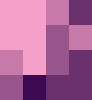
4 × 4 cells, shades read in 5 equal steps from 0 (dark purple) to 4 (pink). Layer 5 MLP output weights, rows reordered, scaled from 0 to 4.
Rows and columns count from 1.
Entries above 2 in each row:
3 3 2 0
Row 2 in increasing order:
2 3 4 4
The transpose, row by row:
4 4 3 2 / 4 4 4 0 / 3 2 2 1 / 1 3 1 1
